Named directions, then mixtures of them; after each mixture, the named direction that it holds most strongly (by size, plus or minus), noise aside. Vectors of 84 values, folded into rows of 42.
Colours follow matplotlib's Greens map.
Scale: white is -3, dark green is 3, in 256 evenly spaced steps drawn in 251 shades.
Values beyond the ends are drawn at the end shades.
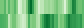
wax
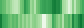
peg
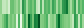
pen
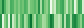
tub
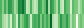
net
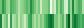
tub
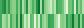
pen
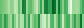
peg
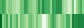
peg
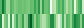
tub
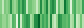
net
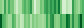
peg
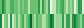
tub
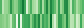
net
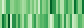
tub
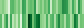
pen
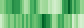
peg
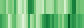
wax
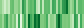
pen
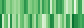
tub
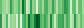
pen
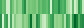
tub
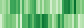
peg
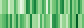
net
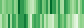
wax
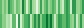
net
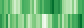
peg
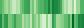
peg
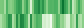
wax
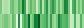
pen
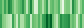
net
